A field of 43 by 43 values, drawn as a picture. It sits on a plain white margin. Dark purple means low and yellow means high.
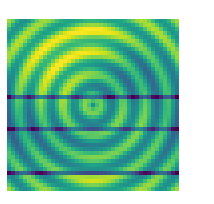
Rows 20, 28 and 39 differ from the rows beside them. Concentric rings centre on the centre. Overall the values sit about 60% of the way up the scale.
